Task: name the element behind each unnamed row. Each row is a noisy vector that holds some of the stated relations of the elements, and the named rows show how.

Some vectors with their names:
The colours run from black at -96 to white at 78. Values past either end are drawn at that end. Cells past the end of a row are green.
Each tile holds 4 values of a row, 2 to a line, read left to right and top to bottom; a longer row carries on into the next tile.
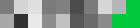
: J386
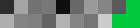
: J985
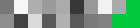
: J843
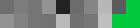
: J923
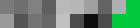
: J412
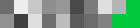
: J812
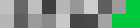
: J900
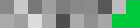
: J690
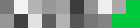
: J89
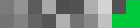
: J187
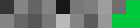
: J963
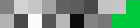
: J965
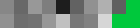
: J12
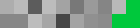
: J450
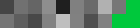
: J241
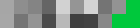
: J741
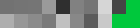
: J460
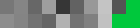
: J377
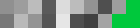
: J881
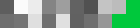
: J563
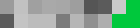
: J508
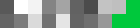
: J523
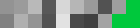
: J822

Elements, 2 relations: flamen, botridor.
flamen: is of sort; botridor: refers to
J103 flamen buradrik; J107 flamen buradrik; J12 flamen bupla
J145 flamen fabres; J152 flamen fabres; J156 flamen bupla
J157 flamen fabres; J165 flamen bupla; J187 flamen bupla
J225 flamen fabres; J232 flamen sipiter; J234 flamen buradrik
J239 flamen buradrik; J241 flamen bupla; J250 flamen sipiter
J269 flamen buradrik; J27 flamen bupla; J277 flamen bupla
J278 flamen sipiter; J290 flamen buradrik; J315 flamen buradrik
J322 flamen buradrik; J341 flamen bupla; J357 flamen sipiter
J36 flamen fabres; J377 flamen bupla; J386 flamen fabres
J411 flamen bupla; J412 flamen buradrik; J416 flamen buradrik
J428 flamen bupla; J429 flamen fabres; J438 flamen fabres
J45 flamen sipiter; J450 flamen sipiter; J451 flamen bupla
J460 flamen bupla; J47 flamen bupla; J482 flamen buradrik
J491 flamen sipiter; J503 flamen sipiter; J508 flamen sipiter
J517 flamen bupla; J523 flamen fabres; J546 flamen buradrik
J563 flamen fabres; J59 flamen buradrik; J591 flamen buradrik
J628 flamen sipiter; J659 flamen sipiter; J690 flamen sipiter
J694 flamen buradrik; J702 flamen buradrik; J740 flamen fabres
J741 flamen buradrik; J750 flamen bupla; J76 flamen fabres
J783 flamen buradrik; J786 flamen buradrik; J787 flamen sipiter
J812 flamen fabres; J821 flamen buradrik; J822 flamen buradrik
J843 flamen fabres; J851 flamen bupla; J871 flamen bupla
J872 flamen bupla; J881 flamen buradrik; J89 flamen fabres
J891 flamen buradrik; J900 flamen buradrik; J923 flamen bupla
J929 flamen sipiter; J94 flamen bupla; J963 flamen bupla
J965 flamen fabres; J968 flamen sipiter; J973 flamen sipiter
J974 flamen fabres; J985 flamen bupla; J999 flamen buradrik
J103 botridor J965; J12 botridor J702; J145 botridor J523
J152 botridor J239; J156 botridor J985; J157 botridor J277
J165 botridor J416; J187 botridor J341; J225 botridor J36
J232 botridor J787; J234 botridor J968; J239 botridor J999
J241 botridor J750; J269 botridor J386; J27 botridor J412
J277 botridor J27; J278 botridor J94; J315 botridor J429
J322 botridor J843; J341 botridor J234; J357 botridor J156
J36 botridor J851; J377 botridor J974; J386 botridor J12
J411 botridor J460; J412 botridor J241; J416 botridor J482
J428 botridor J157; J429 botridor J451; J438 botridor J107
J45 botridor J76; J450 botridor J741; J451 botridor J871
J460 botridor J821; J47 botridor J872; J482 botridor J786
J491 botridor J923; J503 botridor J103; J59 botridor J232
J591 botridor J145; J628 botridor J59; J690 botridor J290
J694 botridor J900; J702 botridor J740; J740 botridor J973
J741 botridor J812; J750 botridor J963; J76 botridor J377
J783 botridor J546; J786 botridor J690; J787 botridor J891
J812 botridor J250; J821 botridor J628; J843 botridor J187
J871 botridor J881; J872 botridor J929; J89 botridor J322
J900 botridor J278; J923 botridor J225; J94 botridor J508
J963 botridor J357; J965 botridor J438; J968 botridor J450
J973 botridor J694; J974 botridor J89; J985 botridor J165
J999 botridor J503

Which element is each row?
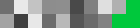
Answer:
J76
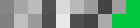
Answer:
J290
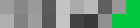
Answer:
J783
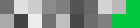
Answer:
J152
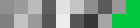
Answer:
J891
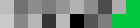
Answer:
J103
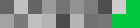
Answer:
J357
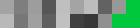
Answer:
J269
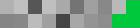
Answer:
J968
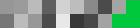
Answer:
J107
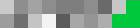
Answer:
J973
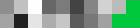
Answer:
J740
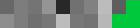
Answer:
J428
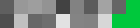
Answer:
J851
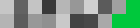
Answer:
J694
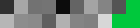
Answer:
J165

